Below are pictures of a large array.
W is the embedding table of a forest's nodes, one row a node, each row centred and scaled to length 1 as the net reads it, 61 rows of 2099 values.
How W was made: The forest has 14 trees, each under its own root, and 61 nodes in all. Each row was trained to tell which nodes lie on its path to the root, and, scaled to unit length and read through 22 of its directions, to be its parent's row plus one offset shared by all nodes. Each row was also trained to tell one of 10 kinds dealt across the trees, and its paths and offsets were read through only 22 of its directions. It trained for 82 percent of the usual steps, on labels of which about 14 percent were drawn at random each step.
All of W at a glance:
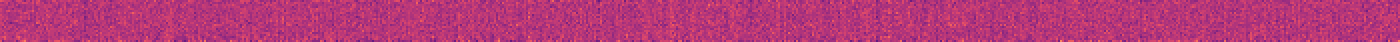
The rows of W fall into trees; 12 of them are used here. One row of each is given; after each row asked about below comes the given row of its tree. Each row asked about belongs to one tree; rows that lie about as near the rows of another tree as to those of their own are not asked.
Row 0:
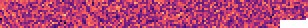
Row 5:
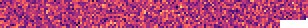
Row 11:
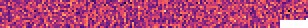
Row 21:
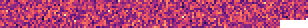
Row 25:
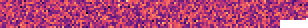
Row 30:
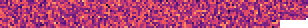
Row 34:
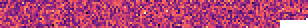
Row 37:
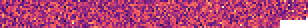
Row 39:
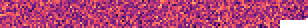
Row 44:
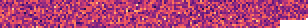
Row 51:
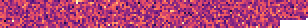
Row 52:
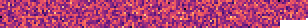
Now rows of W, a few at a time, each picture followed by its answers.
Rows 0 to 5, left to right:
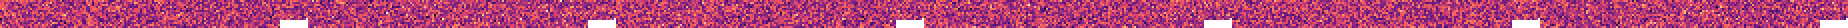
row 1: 34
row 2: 0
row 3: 5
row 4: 11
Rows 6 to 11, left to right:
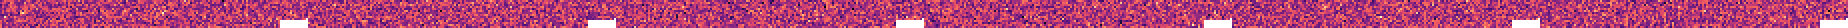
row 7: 37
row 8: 30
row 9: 37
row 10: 52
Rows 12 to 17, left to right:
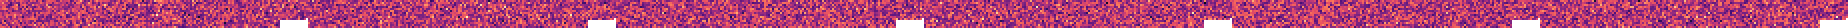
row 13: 34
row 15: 39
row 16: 0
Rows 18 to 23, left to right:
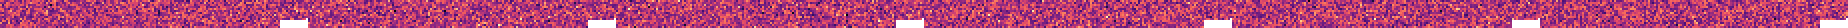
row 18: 39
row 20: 11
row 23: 25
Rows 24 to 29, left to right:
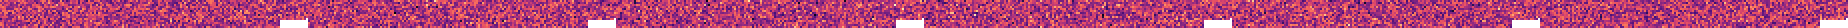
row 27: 11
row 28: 51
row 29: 30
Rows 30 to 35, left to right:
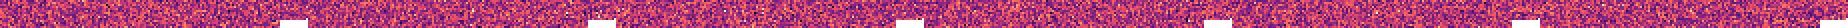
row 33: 34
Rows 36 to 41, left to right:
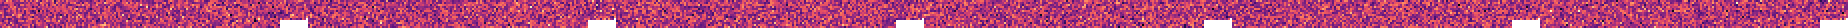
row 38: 37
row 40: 52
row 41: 39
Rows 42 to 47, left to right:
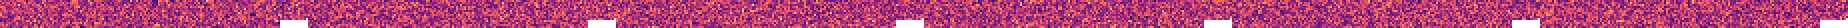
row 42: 5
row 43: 21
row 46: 39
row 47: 25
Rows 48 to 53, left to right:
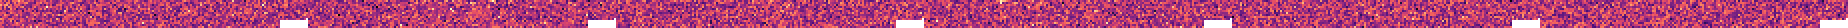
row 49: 52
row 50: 52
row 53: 5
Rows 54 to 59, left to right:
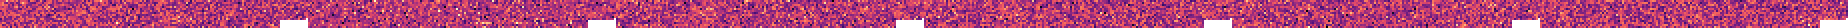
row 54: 0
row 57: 51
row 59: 30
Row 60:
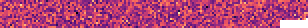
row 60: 25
